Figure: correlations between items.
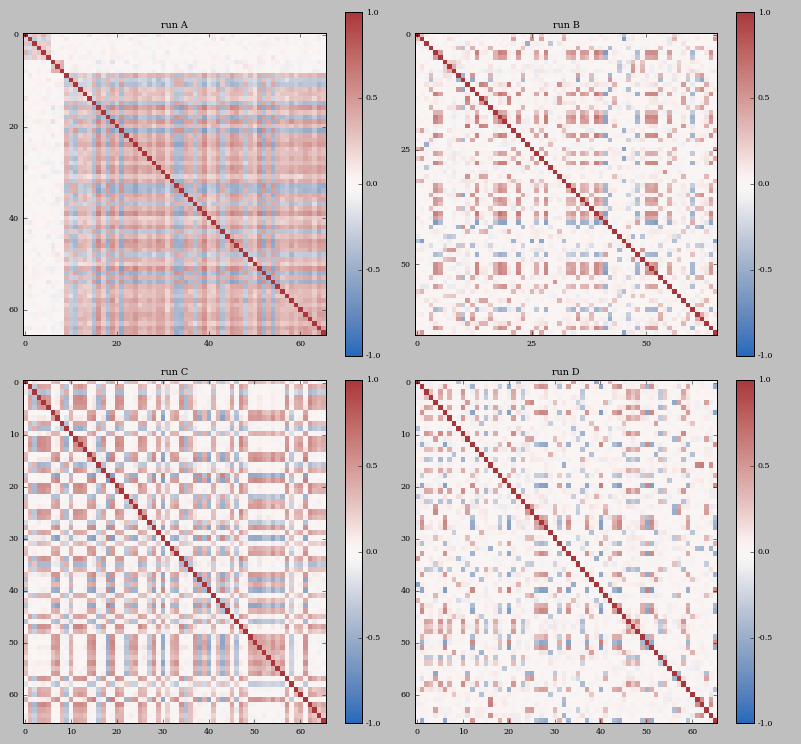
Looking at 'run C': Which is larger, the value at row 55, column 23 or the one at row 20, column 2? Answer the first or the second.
the first
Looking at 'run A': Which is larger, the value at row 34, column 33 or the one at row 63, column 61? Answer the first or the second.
the first
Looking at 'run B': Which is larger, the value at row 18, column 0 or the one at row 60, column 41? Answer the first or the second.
the second
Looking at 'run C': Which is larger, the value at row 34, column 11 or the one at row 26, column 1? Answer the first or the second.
the first
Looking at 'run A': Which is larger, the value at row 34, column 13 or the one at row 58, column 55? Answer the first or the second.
the second
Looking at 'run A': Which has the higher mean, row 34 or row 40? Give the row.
40
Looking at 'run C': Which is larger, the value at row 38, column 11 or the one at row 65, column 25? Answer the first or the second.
the second
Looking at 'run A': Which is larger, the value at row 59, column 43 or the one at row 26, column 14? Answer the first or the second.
the second
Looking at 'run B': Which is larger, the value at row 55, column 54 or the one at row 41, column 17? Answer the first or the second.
the first
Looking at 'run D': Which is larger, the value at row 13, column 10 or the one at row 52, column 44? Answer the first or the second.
the first
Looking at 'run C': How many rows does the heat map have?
66
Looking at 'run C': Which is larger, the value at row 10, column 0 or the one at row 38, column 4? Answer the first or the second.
the first
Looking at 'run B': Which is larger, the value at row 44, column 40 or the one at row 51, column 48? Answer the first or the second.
the first
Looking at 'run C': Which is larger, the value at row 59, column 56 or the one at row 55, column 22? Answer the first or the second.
the first
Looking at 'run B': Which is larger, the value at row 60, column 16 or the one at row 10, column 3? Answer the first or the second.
the first
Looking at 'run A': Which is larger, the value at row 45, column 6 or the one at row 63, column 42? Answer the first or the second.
the second
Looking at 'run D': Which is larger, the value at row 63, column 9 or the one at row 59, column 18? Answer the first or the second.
the first
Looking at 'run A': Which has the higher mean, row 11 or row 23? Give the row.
23
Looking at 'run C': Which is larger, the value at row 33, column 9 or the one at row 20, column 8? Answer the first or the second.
the second
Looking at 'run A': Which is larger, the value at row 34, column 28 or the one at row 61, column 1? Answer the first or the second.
the second
